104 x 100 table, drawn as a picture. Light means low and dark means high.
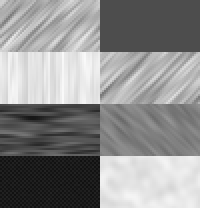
It is made of 4 by 2 panels. Panel 1,1: low, slanting up to the right. Panel 1,2: high, flat. Panel 2,1: very low, streaked downward, faint in contrast. Panel 2,2: low, slanting up to the right. Panel 3,1: high, streaked across. Panel 3,2: middling, slanting down to the right, faint in contrast. Panel 4,1: very high, checkered, faint in contrast. Panel 4,2: very low, blotchy, faint in contrast.
